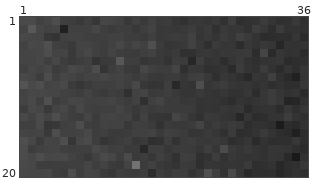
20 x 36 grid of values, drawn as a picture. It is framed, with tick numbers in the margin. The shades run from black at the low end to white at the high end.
No row or column stands out. Overall the values sit about 20% of the way up the scale. There is an overall slope up to the left. The texture is fine-grained noise.
